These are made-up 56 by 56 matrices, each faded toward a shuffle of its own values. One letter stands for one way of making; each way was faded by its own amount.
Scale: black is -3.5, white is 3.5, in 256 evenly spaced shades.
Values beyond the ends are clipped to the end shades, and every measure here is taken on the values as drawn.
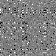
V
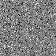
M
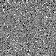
M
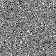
M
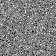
M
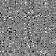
V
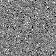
M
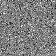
M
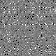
V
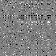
V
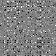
V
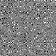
V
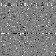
V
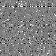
V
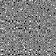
V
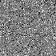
M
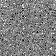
M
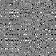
V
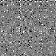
V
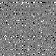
V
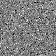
M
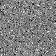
M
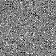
M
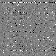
V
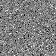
M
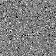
M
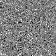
M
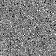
M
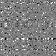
V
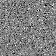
M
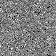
M
